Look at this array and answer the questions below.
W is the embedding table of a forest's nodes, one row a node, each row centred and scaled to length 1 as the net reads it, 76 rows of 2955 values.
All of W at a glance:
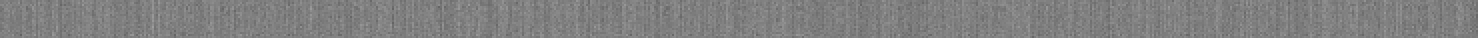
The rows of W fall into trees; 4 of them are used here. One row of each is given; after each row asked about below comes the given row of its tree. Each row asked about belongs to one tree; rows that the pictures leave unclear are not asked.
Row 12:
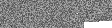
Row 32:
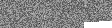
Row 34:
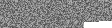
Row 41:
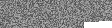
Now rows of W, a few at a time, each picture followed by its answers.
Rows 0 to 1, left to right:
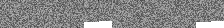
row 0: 32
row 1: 41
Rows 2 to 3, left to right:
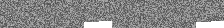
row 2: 34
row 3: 12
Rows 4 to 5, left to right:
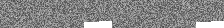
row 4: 32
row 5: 34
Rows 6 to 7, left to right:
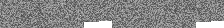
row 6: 41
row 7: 32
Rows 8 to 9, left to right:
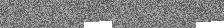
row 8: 32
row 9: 32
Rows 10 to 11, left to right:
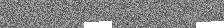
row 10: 34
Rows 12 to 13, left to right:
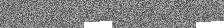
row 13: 41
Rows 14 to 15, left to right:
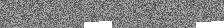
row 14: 41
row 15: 41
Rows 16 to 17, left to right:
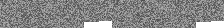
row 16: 41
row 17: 41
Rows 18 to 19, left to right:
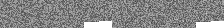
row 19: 12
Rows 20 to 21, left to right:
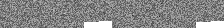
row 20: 41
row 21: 41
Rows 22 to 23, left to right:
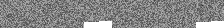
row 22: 34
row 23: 32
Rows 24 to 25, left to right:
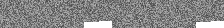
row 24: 32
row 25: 41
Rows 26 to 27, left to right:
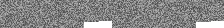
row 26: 34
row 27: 32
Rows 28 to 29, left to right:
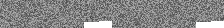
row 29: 34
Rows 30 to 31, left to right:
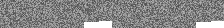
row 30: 32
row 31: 41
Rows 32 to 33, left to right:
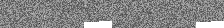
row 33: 34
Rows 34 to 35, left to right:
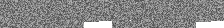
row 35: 41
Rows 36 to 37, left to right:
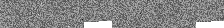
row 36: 12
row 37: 34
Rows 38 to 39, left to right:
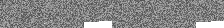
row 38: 41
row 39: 41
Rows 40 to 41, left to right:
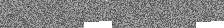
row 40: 34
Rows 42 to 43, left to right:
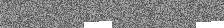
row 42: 12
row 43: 41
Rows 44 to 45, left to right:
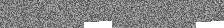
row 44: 41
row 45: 12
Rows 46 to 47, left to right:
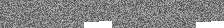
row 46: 41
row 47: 32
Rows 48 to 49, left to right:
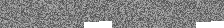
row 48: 41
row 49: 32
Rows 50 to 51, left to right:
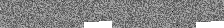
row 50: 12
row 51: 12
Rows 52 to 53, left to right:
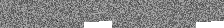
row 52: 12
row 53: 34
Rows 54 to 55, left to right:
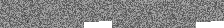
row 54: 41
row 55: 34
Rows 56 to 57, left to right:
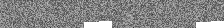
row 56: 12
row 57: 41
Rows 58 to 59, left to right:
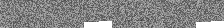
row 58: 12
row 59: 32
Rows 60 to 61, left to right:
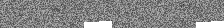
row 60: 32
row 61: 32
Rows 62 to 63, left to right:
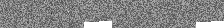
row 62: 12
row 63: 34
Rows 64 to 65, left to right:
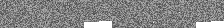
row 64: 32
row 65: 34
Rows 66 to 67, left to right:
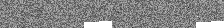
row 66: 41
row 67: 41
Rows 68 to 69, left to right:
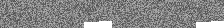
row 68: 32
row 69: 32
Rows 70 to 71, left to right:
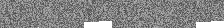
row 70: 32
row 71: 32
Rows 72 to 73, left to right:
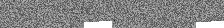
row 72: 32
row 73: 12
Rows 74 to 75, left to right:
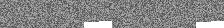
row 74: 34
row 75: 41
